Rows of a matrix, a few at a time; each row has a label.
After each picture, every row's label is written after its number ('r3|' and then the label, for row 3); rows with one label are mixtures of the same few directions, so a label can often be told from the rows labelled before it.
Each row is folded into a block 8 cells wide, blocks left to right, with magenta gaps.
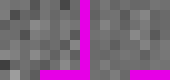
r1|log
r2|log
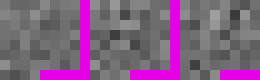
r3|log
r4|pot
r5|log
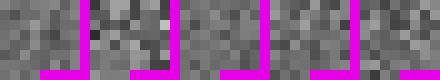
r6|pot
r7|log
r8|log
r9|log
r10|log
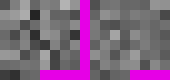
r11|pot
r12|pot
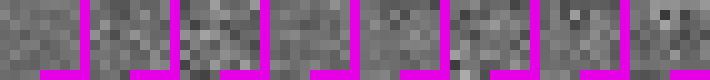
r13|pot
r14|log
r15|pot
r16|log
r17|pot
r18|log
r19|pot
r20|pot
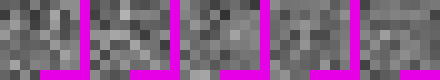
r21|log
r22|pot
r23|pot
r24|pot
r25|pot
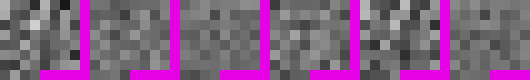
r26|log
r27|log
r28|pot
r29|pot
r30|log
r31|pot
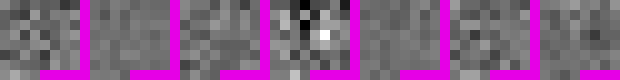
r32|pot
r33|log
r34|log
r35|pot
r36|log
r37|pot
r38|pot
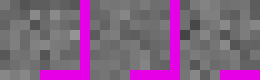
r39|pot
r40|log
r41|log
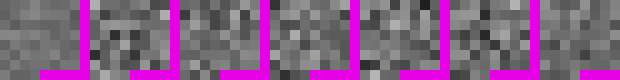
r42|pot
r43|pot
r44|log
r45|pot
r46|log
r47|pot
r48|log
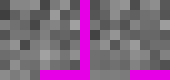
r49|log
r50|log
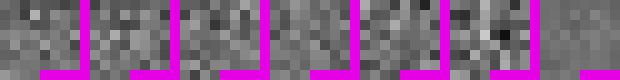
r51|pot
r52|pot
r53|log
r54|log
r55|log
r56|pot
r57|pot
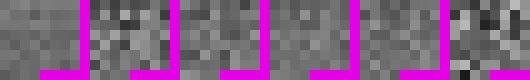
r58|pot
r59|pot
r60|pot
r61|pot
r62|log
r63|log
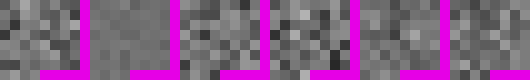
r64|log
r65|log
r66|log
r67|log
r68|pot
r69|log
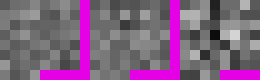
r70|log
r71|pot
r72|pot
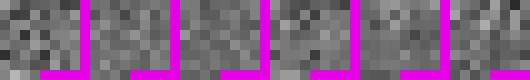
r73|pot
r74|log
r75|log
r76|pot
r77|pot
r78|log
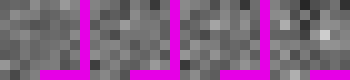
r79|log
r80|log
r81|log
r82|pot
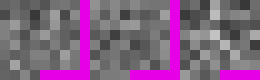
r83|log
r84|pot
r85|pot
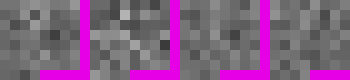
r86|pot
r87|pot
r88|pot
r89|log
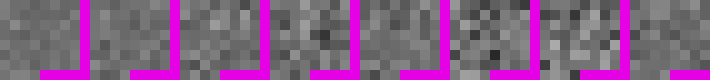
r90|pot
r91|log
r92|log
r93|pot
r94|log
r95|pot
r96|log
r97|log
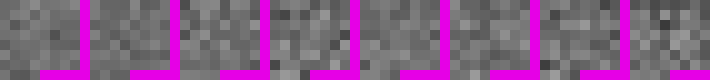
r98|pot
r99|log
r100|log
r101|log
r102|log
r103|pot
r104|log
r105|pot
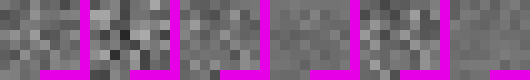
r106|pot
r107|pot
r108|log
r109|pot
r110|log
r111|log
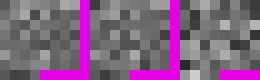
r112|pot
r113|pot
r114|log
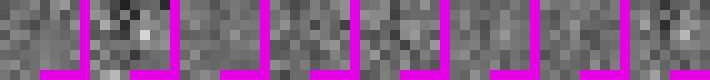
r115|log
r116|pot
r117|pot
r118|log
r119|pot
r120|pot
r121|pot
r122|pot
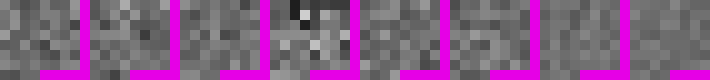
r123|log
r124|pot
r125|pot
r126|pot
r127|log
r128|pot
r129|log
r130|log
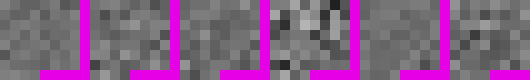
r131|pot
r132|log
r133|log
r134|log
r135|log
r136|pot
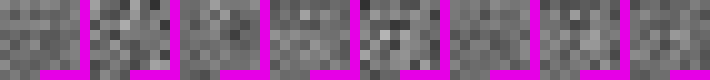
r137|pot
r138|log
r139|pot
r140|pot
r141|pot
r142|pot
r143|pot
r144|pot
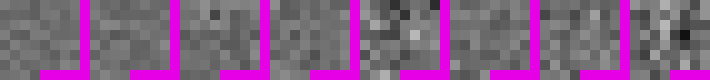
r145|log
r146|pot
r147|pot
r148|pot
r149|pot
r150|log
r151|log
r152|pot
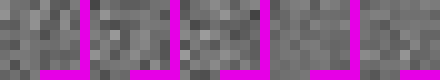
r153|log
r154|pot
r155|pot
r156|log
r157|pot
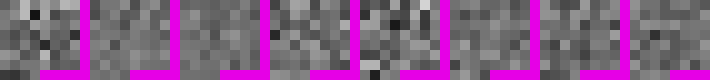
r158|pot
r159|log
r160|pot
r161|log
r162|log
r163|log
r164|log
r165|pot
